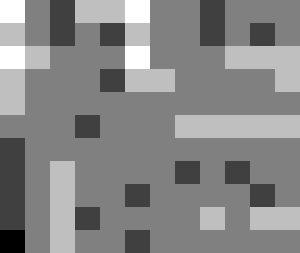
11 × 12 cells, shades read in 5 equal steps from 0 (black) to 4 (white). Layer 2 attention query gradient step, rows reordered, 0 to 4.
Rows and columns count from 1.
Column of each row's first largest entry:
1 1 1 1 1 8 2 3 3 3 3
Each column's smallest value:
0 2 1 1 1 1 2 1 1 1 1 2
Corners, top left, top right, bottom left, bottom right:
4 2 0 2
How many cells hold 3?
25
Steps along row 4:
down same same down up same down same same same up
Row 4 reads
3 2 2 2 1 3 3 2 2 2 2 3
